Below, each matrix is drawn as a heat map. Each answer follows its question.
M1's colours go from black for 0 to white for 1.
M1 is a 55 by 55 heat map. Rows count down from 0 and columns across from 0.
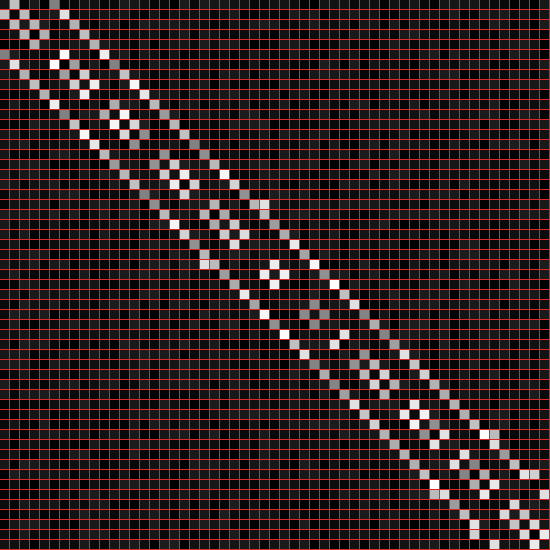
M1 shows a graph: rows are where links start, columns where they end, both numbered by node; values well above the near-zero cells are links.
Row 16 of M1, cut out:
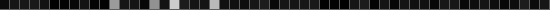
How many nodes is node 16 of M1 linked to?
4
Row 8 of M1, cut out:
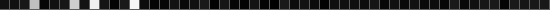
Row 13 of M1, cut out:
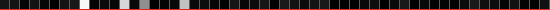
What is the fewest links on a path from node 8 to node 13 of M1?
1
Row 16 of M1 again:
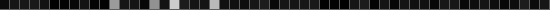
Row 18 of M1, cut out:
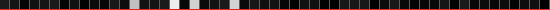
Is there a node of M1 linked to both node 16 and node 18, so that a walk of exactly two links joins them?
yes
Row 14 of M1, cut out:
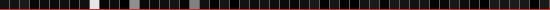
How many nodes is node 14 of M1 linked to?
3
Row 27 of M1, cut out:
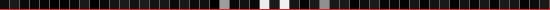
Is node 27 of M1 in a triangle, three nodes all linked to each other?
no
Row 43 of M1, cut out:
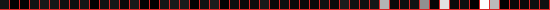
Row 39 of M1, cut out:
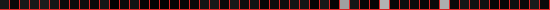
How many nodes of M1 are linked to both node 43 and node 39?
2
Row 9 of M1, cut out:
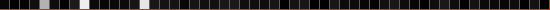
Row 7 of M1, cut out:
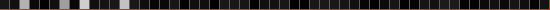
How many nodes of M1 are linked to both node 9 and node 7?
1
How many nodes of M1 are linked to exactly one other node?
0
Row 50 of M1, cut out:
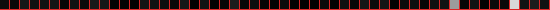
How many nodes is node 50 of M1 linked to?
2
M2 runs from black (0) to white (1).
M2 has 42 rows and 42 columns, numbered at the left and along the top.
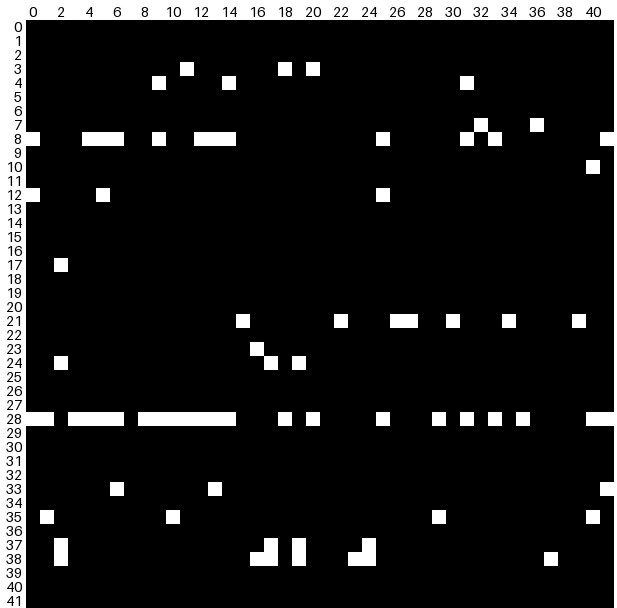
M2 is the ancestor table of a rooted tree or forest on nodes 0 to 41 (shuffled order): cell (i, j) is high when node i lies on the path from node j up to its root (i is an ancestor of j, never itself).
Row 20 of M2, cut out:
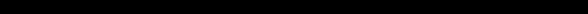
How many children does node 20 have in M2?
0
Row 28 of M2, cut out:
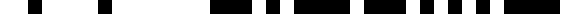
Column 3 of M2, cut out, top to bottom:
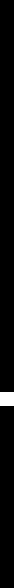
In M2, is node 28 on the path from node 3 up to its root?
yes
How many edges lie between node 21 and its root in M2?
0
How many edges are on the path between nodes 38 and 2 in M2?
4
